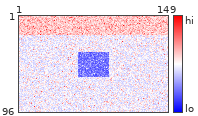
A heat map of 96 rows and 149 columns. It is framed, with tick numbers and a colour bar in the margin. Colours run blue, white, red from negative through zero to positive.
Seam: horizontal, 20% of the way down, the top part higher. Ninth with the lowest average: centre. Stripes: none. Odd patch: lower, in the centre.
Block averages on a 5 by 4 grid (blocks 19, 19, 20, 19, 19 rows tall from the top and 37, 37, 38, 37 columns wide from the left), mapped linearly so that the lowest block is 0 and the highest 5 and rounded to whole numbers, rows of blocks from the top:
5 5 5 5 | 2 2 2 2 | 2 0 0 2 | 2 2 2 2 | 2 2 2 2
